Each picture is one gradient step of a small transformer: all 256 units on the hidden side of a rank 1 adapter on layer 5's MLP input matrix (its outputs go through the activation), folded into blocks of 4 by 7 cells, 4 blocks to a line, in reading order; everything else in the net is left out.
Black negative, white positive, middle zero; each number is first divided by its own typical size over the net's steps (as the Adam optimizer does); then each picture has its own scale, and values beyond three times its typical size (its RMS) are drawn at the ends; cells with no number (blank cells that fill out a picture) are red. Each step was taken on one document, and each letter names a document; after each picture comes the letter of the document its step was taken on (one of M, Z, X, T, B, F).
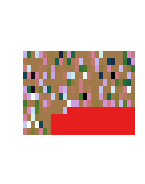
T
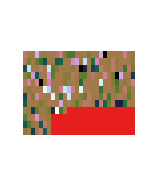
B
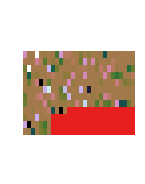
B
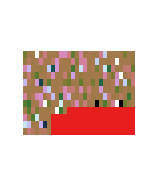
B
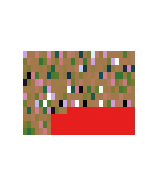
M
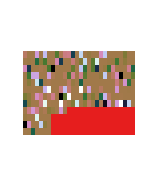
B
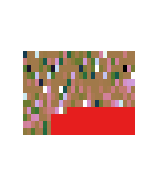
B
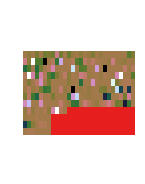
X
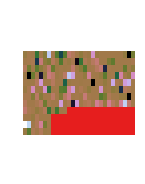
X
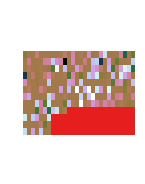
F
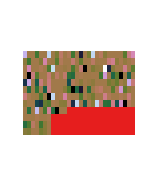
M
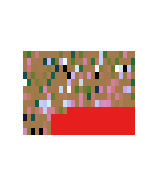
F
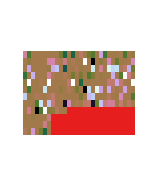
F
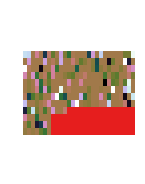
T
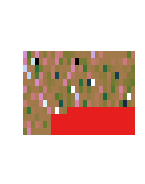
X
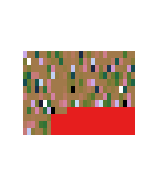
M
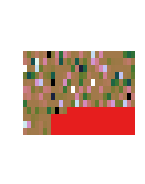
X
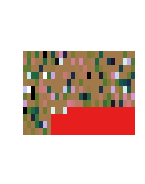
T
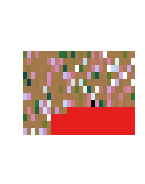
F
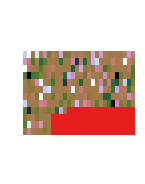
X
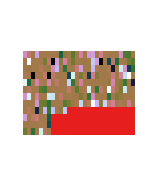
F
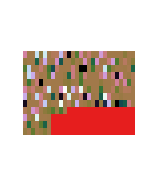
B
